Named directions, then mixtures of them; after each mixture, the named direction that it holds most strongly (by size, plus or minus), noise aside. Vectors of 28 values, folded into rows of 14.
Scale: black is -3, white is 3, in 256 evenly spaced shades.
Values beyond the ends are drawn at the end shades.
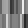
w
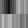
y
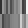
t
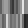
w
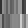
t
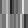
w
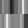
w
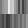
y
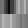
y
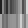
t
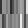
t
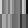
t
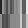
t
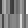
t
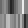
w
